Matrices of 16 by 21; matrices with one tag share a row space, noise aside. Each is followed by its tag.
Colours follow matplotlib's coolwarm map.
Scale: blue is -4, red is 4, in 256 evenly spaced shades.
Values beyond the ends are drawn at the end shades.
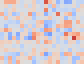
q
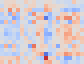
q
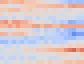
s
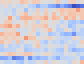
s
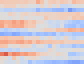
s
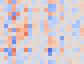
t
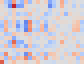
t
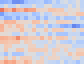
s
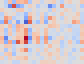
t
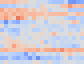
s
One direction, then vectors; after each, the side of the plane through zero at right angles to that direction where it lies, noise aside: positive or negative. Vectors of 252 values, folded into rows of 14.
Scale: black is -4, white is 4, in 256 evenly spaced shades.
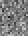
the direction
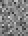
negative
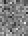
positive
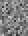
negative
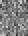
positive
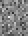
negative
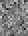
negative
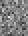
negative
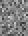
negative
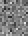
positive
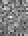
negative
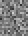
positive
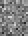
negative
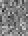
positive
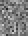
negative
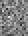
negative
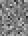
positive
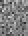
negative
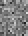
negative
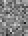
negative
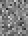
negative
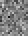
positive
